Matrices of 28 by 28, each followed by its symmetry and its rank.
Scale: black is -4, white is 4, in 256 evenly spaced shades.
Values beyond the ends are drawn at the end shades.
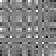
symmetric, rank two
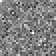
symmetric, full rank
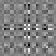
symmetric, rank two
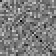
symmetric, full rank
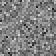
symmetric, full rank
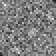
symmetric, full rank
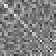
symmetric, rank five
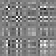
symmetric, rank two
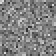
symmetric, full rank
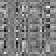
neither, rank three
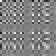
symmetric, rank two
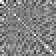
symmetric, rank five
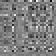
neither, rank three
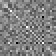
symmetric, rank five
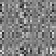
neither, rank three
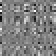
neither, rank three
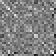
symmetric, rank five
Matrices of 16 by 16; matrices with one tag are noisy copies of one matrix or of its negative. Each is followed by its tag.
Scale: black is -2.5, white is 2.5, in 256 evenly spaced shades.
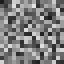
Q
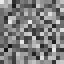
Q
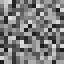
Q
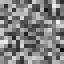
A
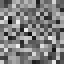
Q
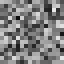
A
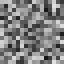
A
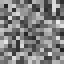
A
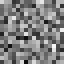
Q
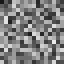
Q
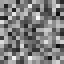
A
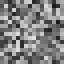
A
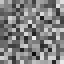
Q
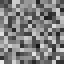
Q
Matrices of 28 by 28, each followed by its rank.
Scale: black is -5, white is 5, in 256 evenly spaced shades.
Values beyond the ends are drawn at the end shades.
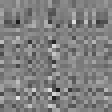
three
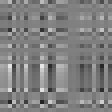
one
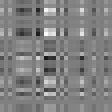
one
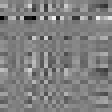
two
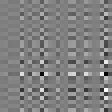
one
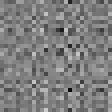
three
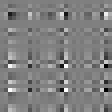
one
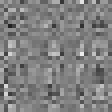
three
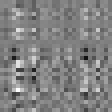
two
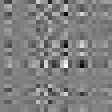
two
